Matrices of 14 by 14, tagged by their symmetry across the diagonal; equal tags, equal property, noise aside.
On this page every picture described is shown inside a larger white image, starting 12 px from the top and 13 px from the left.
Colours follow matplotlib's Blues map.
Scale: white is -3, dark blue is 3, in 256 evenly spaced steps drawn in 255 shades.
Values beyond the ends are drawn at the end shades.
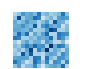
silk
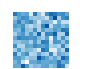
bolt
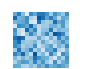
silk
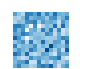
silk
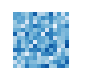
silk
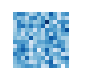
bolt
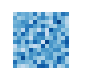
silk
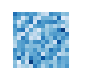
silk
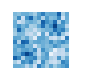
silk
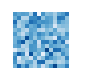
bolt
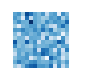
bolt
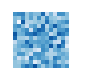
bolt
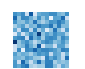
bolt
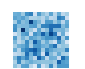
silk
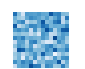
bolt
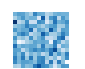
bolt
